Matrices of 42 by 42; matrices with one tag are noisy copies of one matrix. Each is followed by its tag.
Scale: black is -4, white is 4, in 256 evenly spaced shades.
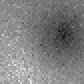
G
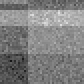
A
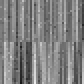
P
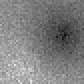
G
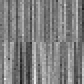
P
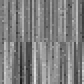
P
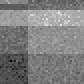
A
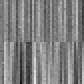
P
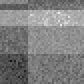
A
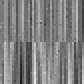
P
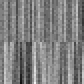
P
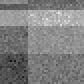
A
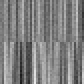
P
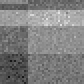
A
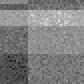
A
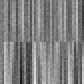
P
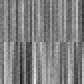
P
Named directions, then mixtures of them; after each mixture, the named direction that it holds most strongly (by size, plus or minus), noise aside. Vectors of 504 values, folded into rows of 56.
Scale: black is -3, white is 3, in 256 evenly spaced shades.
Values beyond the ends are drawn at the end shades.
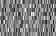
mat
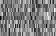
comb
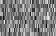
comb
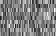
comb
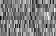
comb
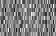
mat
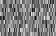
mat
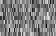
comb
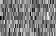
comb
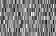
mat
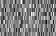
mat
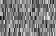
comb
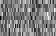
comb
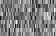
comb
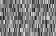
mat
